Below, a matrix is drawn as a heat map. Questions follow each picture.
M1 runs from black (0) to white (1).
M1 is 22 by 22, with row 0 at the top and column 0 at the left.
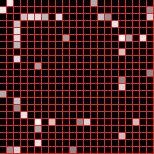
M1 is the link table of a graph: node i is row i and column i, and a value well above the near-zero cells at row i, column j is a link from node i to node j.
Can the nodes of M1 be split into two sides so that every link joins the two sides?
yes
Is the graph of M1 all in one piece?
yes
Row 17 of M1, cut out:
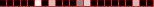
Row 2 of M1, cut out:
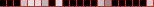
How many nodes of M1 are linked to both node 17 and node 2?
1
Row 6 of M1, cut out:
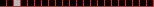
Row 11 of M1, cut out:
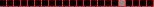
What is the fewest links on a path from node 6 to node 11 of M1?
4
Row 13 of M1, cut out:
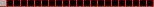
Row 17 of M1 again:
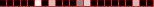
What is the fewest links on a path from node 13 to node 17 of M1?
6
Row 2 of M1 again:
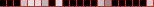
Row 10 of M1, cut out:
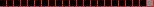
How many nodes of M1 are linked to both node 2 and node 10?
1
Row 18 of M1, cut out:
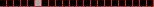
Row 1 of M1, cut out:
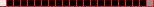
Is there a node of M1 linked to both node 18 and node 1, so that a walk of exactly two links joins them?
no
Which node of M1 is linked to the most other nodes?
node 2
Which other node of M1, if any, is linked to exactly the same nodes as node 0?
none
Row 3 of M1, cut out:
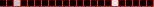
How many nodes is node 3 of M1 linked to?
2
